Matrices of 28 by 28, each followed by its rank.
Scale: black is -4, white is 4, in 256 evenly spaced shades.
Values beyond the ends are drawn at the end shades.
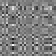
two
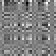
two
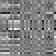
two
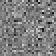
five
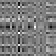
two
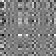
two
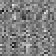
five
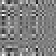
two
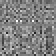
five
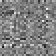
five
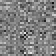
five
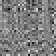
five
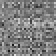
five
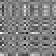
two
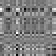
two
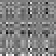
two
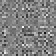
five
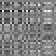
two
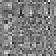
five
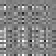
two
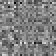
five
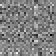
five
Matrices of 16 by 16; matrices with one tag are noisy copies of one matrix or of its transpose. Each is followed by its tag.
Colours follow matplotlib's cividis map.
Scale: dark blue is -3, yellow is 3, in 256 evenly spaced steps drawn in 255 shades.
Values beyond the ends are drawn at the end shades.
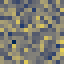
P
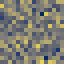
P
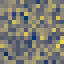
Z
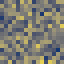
P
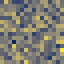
P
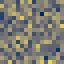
P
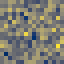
Z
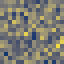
Z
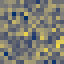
Z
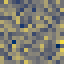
P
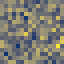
Z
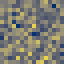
Z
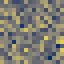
P
